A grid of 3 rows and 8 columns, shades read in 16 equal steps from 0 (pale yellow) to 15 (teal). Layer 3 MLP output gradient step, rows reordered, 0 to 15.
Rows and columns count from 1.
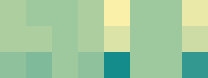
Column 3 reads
6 6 6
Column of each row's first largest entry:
2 3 5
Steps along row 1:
up same down down up same down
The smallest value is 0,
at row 1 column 5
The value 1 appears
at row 1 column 8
